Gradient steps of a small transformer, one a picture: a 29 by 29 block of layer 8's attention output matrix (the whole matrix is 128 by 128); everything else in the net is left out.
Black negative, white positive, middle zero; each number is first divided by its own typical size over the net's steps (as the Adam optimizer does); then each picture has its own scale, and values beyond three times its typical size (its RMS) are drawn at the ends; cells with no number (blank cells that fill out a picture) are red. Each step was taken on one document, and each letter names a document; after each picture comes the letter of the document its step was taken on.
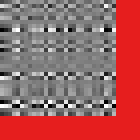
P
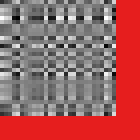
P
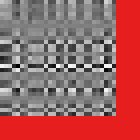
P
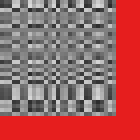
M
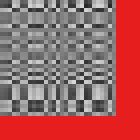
M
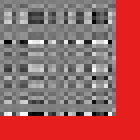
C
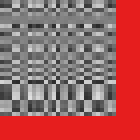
M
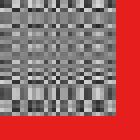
M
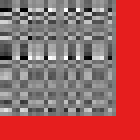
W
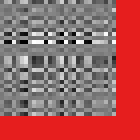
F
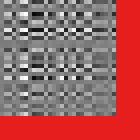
F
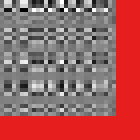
F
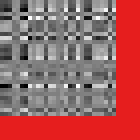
W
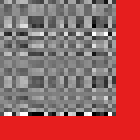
C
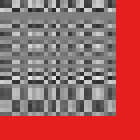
M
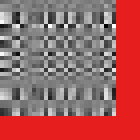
P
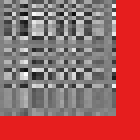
F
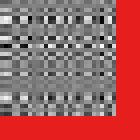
P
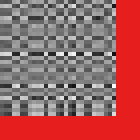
P
